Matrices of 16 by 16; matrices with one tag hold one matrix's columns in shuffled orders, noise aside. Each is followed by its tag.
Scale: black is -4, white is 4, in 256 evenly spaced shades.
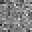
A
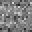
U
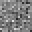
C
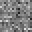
C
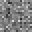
C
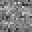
U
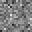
A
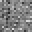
C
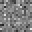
A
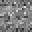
U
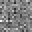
C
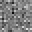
C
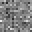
C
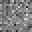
A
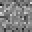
U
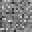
C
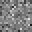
A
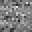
U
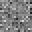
C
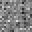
C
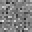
C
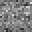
U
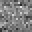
U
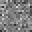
A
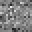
U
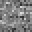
U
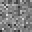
A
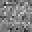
U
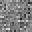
C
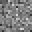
A
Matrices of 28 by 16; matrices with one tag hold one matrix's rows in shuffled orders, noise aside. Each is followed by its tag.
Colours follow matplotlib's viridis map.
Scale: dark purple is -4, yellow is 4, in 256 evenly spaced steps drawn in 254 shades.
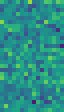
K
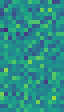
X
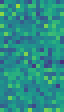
K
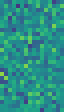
X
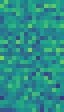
K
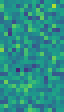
X
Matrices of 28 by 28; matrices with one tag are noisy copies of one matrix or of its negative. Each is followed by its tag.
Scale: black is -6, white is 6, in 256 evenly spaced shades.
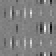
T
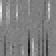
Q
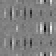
T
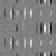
T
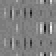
T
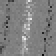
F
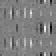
T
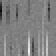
Q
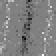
F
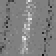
F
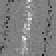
F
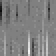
Q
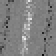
F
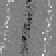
F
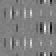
T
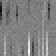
Q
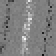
F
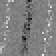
F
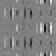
T
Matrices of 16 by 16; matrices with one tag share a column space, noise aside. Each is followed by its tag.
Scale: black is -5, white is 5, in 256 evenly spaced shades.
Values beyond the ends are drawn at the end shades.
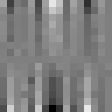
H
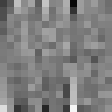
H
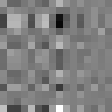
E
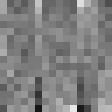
H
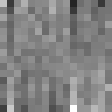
H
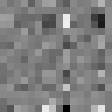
E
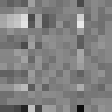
E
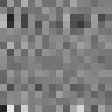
E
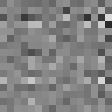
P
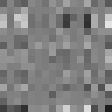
E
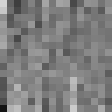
H
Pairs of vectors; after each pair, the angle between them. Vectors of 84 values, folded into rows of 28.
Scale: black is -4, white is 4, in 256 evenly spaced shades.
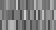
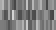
orthogonal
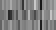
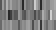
nearly parallel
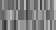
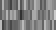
partly aligned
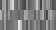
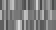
nearly parallel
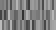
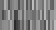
partly aligned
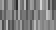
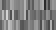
orthogonal
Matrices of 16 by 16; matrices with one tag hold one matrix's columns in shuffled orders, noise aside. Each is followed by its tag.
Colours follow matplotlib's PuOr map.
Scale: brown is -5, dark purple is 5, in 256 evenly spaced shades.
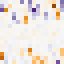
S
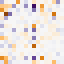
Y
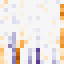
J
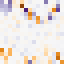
S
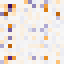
Y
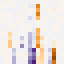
J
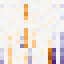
J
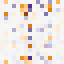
Y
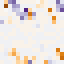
S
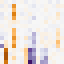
J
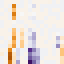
J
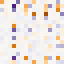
Y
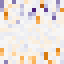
S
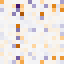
Y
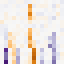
J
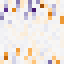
S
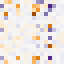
Y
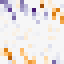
S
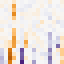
J
